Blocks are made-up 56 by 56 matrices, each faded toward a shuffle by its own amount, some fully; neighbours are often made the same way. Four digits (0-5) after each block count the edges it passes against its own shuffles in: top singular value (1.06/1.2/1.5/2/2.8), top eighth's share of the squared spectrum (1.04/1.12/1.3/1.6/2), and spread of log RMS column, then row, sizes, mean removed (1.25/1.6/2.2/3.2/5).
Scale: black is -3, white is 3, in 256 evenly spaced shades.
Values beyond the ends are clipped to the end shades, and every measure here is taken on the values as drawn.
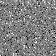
2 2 0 0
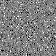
3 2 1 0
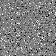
3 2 0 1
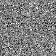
1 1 0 2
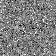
0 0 0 0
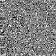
3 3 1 1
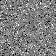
1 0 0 0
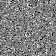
1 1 0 0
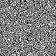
3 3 1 1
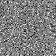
3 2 0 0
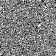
2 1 0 0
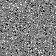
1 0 0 0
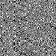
3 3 1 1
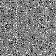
3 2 0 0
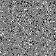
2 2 2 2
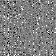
2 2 2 1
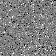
0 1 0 0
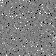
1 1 0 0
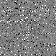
2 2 0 1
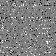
3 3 1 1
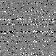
3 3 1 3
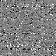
3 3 0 2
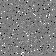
0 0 0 0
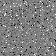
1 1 0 0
